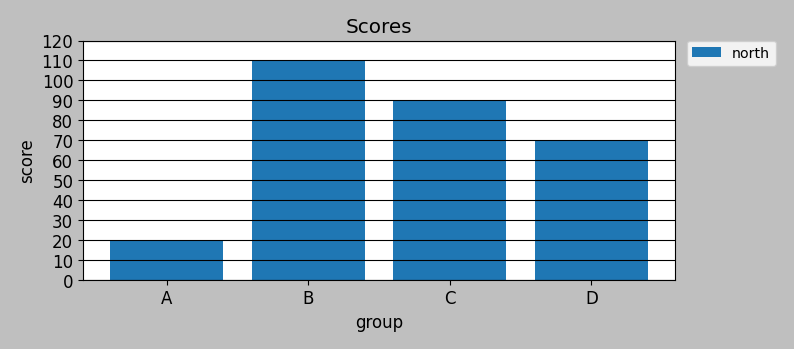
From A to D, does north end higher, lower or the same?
higher
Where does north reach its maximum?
B
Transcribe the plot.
Title: Scores
x-axis: group, ticks A B C D
y-axis: score, ticks 0 10 20 30 40 50 60 70 80 90 100 110 120
Legend: north
Values:
north: 20 110 90 70
